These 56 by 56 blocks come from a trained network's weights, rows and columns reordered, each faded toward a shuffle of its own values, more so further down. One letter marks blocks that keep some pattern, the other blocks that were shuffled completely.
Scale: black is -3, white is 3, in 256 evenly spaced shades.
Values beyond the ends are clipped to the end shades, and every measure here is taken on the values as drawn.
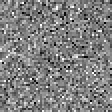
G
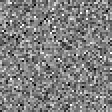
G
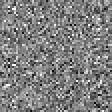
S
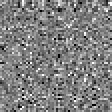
S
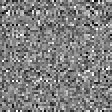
S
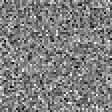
G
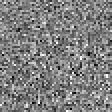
S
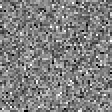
G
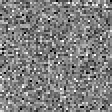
G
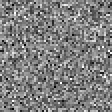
S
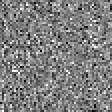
S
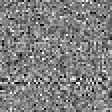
S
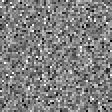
G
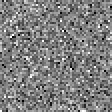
G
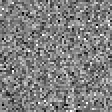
G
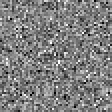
S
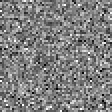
S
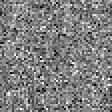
S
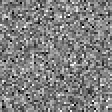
G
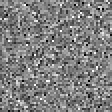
G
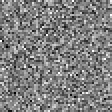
G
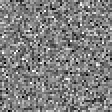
G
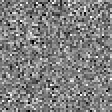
S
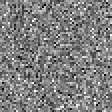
G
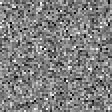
G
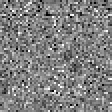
S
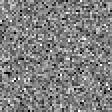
G
